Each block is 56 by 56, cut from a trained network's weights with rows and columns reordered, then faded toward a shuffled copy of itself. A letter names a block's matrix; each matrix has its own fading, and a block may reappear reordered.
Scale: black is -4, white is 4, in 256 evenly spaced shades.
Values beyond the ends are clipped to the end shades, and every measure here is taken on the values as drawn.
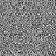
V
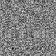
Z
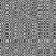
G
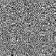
V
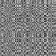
G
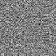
Z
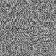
Z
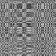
G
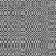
G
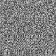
Z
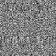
Z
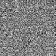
Z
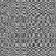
G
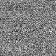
Z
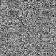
Z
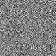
V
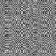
G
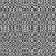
G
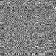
V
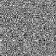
Z
